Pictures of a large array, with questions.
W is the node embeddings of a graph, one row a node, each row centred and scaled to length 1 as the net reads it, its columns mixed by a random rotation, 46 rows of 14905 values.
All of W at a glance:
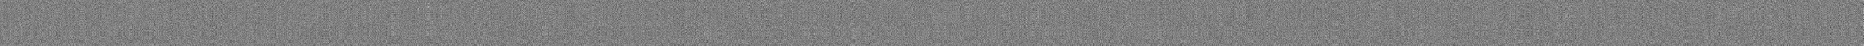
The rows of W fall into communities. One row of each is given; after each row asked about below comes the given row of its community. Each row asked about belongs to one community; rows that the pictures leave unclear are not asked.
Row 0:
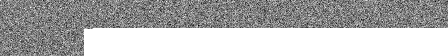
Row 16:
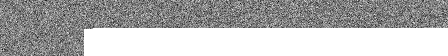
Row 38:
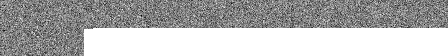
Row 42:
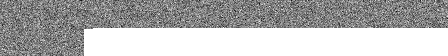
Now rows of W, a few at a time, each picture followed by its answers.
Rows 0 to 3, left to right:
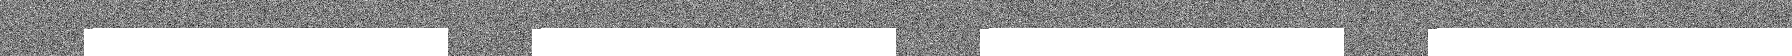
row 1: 0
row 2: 42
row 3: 16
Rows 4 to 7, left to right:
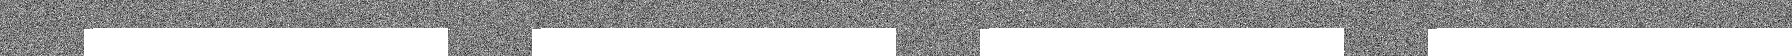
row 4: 38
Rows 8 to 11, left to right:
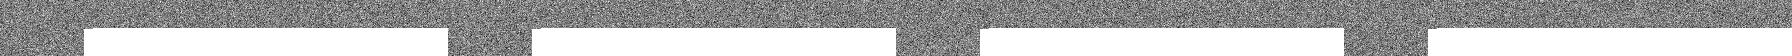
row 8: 0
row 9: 0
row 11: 16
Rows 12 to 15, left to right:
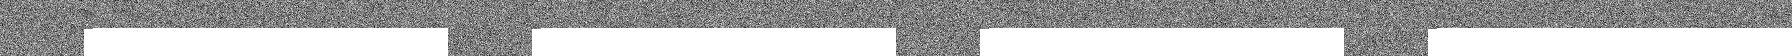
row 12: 42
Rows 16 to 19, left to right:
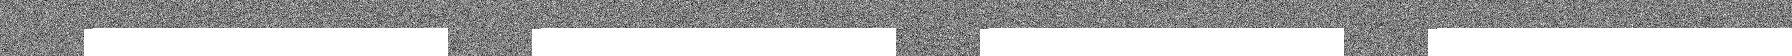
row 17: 16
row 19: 38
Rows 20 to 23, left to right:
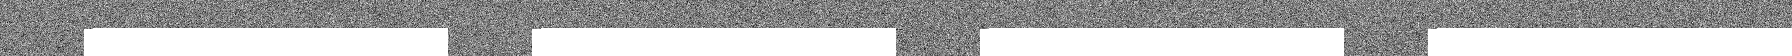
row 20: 16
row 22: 16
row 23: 0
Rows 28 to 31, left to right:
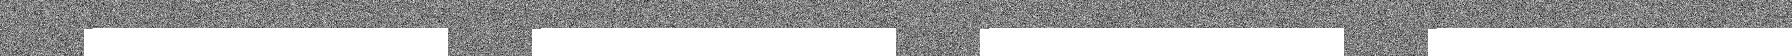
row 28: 16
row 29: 42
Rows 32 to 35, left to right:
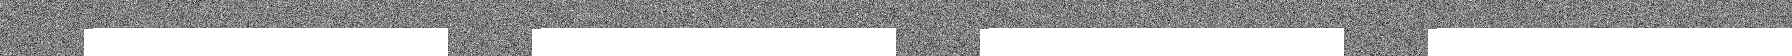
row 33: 16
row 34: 16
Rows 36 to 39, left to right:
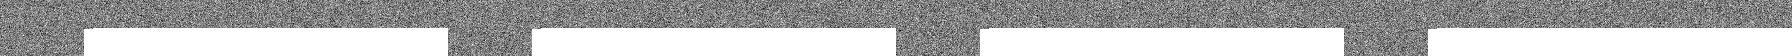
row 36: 38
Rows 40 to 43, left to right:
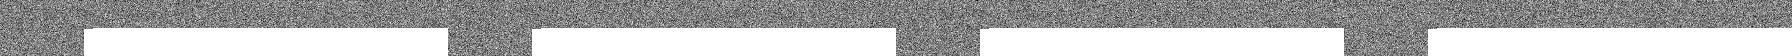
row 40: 42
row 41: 42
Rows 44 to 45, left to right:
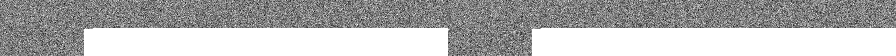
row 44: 0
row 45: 0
